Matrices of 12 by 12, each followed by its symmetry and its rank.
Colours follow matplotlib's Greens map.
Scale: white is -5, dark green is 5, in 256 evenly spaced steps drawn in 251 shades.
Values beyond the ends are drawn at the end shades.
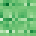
neither, rank two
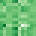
neither, rank two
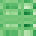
neither, rank one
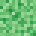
symmetric, full rank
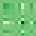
symmetric, rank one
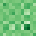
symmetric, rank two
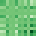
symmetric, rank one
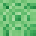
symmetric, rank two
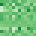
neither, rank two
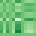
neither, rank one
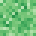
symmetric, full rank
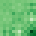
symmetric, rank two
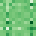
neither, rank two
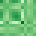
symmetric, rank two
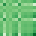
symmetric, rank one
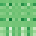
neither, rank one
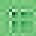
symmetric, rank one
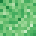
symmetric, full rank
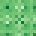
symmetric, rank two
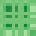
symmetric, rank one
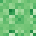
symmetric, rank two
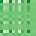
neither, rank one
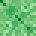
symmetric, full rank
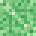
symmetric, full rank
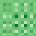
symmetric, rank one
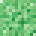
symmetric, full rank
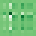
neither, rank one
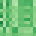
neither, rank two
